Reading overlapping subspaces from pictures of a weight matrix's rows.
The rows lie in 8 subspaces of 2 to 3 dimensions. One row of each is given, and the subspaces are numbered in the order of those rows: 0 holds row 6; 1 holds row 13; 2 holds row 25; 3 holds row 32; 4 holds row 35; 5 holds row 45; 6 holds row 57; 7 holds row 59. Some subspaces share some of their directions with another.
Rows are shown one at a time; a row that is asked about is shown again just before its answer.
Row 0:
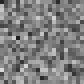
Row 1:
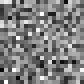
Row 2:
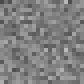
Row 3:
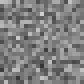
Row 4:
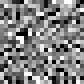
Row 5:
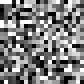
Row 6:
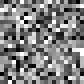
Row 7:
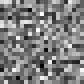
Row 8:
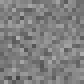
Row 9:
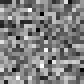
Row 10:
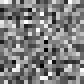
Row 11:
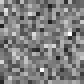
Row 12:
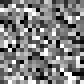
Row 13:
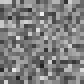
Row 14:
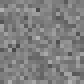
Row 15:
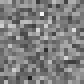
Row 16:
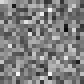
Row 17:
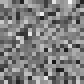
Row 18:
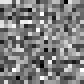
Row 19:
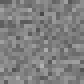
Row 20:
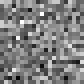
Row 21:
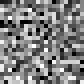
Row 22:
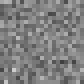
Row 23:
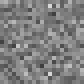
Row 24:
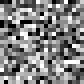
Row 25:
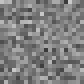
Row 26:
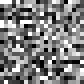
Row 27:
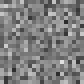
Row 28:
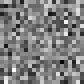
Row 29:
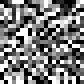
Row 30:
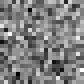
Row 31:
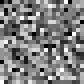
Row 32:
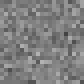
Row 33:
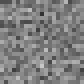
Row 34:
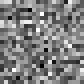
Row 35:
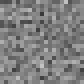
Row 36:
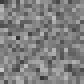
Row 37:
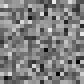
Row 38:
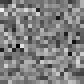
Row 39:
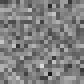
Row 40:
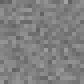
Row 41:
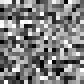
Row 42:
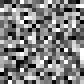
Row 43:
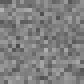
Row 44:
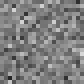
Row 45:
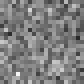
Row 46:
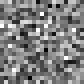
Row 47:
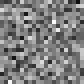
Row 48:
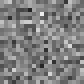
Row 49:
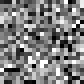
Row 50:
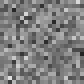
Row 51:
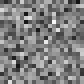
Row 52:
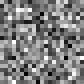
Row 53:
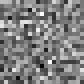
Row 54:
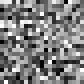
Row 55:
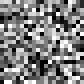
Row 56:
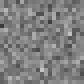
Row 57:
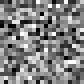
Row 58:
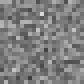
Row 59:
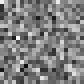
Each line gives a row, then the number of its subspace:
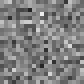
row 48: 7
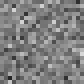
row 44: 0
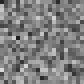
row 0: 7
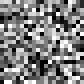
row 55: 3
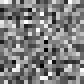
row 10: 0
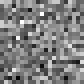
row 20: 0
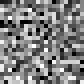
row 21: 3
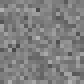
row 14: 3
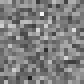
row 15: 6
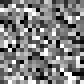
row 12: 3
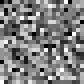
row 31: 2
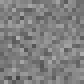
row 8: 0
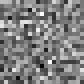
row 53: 3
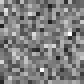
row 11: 2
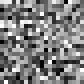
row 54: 5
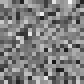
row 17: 4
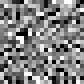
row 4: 4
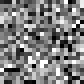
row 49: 3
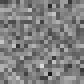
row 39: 6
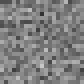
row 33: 4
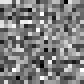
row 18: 4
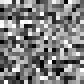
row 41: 5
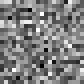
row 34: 7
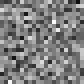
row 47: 0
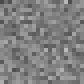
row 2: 2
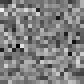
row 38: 3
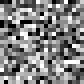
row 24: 6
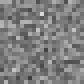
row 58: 6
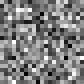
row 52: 7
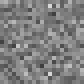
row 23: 6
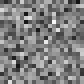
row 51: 0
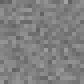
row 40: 2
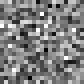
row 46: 6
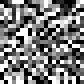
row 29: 4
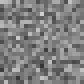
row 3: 7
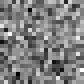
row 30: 5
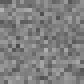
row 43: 3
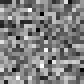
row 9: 5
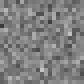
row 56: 2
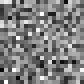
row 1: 1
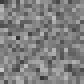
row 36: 7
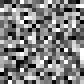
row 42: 0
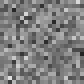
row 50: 0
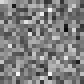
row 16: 5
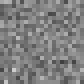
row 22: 1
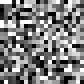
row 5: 1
